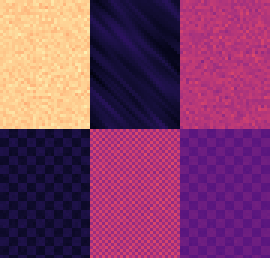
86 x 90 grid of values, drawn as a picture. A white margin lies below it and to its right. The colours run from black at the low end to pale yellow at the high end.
The table splits into 2 rows of 3 panels. Panel 1,1: very high, fine-grained, faint in contrast. Panel 1,2: very low, slanting down to the right, faint in contrast. Panel 1,3: middling, fine-grained, faint in contrast. Panel 2,1: very low, checkered, faint in contrast. Panel 2,2: middling, checkered. Panel 2,3: low, checkered, faint in contrast.
